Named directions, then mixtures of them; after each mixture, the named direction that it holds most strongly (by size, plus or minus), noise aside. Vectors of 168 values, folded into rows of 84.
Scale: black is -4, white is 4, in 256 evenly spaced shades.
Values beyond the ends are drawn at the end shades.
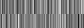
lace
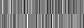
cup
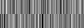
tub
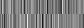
cup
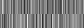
cup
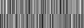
tub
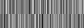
tub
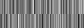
lace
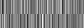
cup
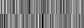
tub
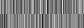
tub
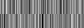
tub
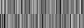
tub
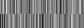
tub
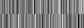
lace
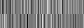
cup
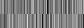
cup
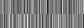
cup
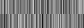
tub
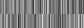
lace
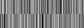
tub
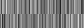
lace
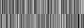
lace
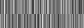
tub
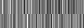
cup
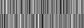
tub
